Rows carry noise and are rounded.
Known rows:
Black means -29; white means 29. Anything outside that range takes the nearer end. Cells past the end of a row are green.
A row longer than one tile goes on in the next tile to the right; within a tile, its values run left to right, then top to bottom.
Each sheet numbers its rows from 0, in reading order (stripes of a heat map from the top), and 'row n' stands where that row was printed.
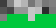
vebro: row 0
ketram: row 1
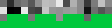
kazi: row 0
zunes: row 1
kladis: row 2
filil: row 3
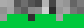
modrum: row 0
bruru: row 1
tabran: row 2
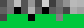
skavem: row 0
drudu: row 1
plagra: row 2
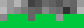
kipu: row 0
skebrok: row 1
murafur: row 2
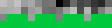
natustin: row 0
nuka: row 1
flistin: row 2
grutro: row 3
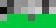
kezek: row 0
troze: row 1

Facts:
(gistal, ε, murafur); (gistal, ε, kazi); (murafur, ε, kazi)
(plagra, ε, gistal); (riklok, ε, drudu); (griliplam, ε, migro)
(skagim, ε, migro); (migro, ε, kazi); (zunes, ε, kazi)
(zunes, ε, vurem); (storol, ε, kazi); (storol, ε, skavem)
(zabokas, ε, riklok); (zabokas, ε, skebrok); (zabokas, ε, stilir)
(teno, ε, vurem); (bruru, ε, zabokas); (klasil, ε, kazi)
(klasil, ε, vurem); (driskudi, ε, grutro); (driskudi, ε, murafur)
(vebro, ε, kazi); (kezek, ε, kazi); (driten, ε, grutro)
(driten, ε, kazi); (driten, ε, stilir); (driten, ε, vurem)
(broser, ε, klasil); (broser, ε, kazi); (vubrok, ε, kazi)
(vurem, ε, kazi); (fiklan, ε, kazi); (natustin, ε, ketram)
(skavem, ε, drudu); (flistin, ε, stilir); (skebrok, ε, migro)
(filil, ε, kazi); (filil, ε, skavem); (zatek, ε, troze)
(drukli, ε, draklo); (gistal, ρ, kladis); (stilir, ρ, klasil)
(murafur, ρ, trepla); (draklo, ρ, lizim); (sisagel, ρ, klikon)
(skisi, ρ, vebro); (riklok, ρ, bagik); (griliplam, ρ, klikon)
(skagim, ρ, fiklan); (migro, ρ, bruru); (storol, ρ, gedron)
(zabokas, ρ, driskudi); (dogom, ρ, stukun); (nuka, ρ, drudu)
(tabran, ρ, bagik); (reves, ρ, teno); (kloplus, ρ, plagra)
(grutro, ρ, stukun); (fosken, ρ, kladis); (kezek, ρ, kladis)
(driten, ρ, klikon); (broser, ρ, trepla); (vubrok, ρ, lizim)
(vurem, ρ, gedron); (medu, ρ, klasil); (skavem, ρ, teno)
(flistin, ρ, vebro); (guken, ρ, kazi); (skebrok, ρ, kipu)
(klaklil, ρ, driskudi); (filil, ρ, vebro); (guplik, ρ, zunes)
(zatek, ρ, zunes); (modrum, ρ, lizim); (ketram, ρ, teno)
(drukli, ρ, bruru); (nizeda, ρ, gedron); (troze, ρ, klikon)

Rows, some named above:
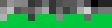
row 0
reves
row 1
zabokas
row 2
migro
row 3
stilir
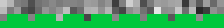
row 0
gedron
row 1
skagim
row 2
skisi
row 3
klikon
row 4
vebro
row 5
driskudi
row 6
sisagel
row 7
vubrok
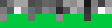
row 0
driskudi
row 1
skebrok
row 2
broser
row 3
driten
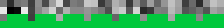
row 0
kazi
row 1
griliplam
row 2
fosken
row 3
nizeda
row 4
troze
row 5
vubrok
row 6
draklo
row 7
teno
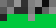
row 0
riklok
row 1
vurem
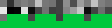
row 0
kazi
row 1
storol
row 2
griliplam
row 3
storol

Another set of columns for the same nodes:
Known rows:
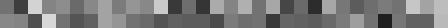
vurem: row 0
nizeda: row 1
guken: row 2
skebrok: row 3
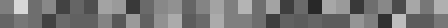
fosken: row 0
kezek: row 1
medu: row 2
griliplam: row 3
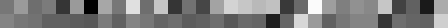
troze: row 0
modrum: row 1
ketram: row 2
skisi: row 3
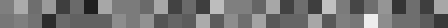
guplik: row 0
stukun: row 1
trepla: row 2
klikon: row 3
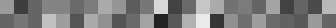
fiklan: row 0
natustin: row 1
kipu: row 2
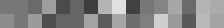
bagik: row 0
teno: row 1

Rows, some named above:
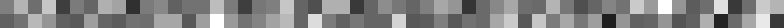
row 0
lizim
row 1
vebro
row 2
driskudi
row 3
storol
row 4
zunes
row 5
bruru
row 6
natustin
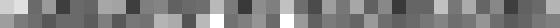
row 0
reves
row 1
vebro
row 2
driten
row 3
kladis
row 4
kladis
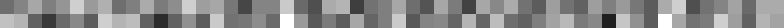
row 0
stilir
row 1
stilir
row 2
driten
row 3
broser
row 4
murafur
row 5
flistin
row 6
teno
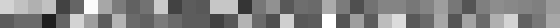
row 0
ketram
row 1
gedron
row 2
filil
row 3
vubrok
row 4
vubrok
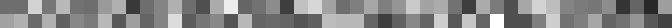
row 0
grutro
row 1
broser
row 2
skavem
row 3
stilir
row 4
kazi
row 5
sisagel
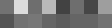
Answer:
modrum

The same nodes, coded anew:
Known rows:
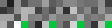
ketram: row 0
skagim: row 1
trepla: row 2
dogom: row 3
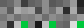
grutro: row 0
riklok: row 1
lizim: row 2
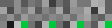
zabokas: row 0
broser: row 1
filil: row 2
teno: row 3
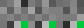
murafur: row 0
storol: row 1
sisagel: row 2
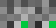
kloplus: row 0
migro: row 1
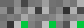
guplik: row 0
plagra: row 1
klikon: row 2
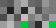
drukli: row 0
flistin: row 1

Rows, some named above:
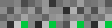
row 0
nizeda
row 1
skavem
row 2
klikon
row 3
nizeda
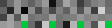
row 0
draklo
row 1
modrum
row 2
troze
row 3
kazi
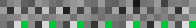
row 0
kladis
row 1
drudu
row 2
bruru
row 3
driten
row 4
lizim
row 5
vurem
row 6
gedron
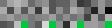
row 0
vebro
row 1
kladis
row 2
grutro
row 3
draklo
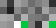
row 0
natustin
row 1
reves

